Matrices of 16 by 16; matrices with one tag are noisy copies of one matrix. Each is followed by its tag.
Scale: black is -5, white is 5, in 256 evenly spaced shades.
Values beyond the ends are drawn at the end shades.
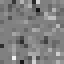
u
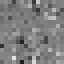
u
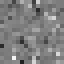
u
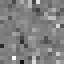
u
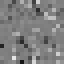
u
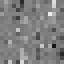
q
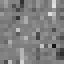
q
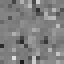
u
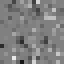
u
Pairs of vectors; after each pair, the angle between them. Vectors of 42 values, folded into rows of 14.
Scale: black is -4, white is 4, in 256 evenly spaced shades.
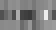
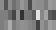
partly aligned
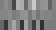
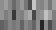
partly aligned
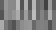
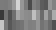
partly aligned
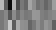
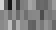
nearly parallel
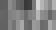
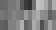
nearly parallel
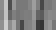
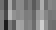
nearly opposite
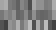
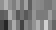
partly aligned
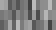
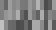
partly opposed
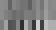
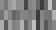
partly opposed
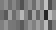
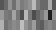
partly opposed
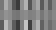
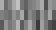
partly opposed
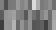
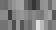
partly opposed
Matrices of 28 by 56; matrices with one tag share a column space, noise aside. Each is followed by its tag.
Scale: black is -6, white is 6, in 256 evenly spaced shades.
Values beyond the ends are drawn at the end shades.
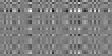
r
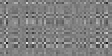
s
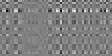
r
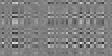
s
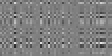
s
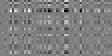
r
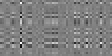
s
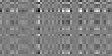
r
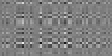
s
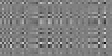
s
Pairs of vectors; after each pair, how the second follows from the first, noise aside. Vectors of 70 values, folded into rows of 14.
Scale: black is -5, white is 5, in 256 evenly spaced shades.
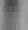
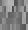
sign-scrambled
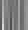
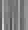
copied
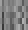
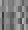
copied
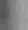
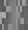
sign-scrambled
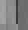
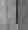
copied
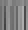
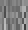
sign-scrambled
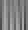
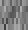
shuffled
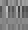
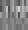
sign-scrambled
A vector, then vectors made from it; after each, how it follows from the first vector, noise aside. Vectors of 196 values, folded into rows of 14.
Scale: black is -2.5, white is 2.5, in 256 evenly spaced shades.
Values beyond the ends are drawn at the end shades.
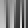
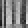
wrapped around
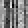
wrapped around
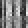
wrapped around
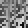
sign-scrambled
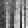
negated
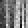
negated
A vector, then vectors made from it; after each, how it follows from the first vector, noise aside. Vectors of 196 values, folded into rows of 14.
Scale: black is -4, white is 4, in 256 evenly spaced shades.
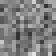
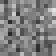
wrapped around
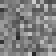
sign-scrambled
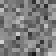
sign-scrambled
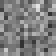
wrapped around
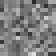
sign-scrambled
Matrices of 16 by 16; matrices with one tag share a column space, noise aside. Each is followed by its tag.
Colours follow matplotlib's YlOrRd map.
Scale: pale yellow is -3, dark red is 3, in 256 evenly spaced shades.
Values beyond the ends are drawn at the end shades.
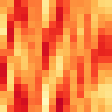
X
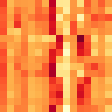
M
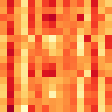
M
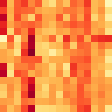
M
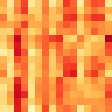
M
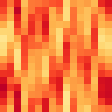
X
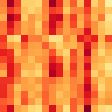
M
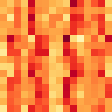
M
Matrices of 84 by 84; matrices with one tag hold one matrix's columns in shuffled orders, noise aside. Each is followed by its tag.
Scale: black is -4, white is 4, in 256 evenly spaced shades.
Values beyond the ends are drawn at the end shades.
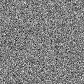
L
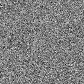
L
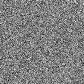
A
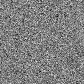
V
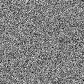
A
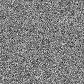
L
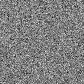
V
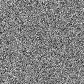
A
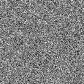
A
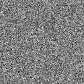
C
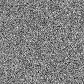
C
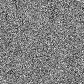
V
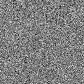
V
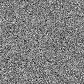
L
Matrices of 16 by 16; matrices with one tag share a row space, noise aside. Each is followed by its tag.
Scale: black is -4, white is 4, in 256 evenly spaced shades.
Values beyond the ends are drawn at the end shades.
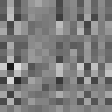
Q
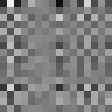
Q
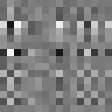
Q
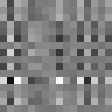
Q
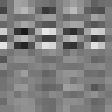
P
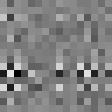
Q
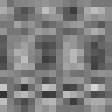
P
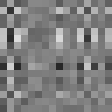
Q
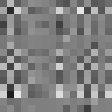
Q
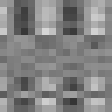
P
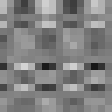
P
